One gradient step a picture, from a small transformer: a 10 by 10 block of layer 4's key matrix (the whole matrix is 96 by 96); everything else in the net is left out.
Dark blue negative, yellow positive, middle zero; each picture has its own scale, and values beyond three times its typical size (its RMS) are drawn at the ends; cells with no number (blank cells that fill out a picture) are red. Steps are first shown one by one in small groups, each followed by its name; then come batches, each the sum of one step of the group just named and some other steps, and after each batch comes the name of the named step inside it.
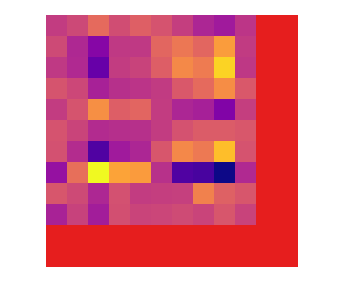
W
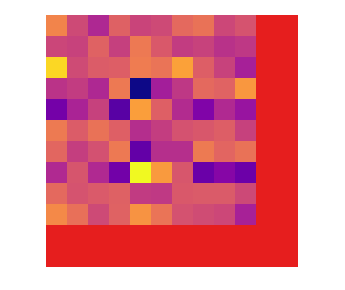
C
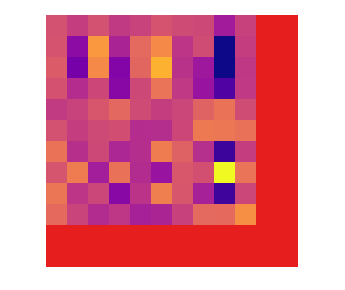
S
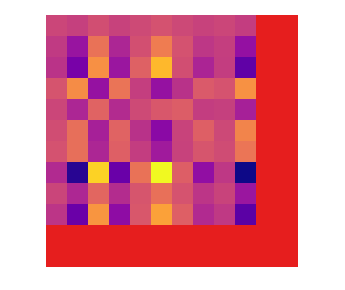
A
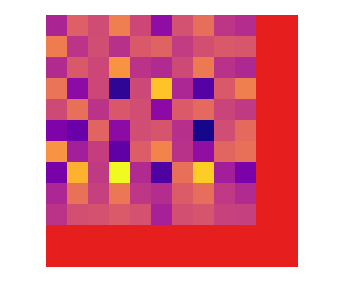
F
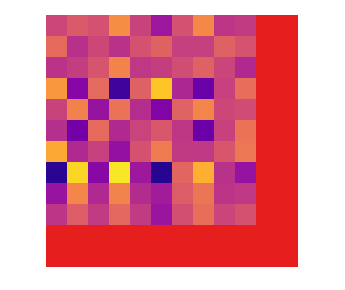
F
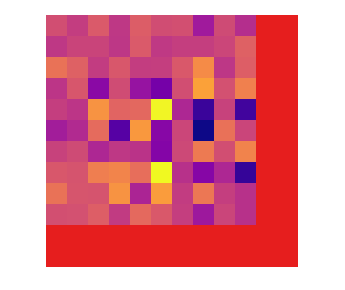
C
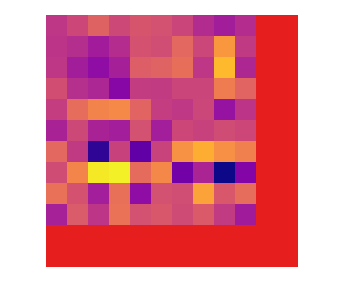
W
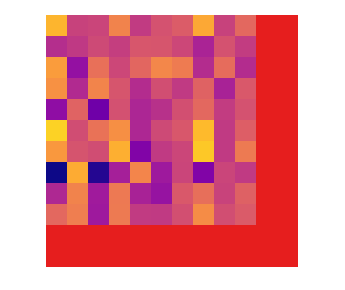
C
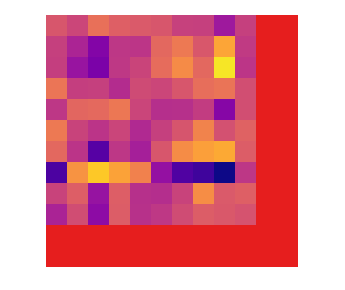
W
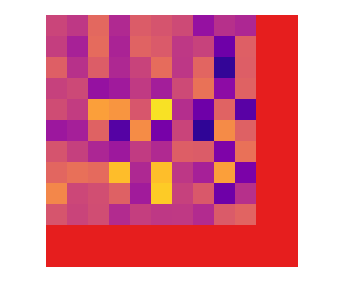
S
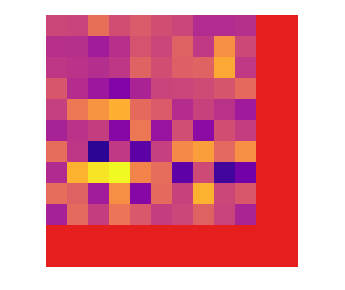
W
